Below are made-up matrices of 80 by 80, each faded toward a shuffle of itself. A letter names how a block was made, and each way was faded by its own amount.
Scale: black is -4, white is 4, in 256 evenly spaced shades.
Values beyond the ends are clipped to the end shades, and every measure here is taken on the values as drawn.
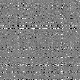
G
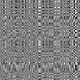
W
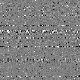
G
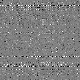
G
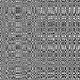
W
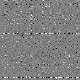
G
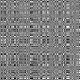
W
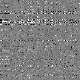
G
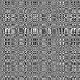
W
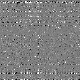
G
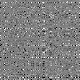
G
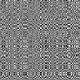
W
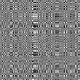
W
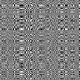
W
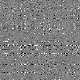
G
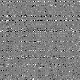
G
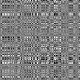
W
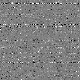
G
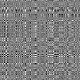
W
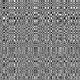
W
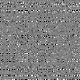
G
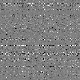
G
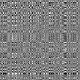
W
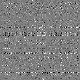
G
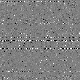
G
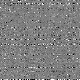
G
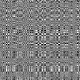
W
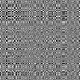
W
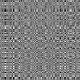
W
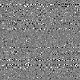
G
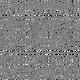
G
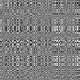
W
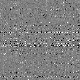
G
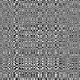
W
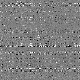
G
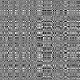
W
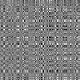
W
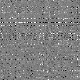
G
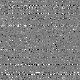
G
